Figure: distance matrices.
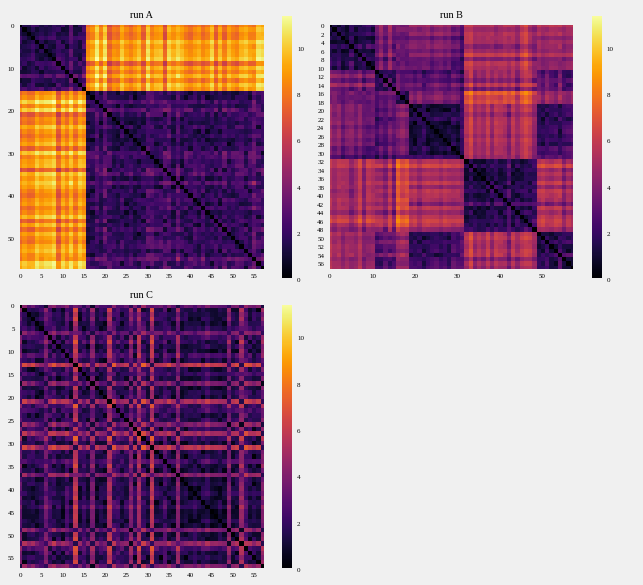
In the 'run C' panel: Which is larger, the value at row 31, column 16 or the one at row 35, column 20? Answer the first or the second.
the first
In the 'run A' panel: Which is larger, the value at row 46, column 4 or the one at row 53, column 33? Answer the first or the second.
the first
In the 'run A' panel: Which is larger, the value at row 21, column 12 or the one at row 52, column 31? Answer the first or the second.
the first
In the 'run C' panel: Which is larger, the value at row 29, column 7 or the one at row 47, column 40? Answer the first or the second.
the first
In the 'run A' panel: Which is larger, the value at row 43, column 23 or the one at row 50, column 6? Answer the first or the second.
the second
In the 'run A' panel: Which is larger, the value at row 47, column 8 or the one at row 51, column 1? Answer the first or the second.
the first
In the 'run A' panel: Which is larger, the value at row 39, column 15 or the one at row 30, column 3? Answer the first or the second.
the second
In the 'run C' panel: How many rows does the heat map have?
58
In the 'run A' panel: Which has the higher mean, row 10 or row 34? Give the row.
10
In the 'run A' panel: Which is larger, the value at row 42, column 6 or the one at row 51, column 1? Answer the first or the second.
the first
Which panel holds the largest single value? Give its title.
run A
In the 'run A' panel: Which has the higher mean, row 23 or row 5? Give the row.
5
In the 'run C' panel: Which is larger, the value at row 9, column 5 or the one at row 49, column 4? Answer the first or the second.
the second
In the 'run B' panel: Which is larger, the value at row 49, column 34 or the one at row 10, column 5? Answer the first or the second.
the first
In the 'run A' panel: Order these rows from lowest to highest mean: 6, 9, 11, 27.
27, 9, 11, 6
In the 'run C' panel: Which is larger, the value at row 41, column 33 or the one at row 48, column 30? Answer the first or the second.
the first
